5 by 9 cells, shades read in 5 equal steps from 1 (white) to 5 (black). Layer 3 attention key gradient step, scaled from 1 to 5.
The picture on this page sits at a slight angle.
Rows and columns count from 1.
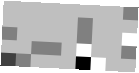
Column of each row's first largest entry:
9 6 1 3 6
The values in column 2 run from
2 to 3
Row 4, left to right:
2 2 3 3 2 1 2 2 3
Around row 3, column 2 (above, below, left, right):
2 2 3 2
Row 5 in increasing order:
1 2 2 2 2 2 3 4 5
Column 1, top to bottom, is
2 2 3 2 4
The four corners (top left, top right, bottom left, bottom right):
2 3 4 2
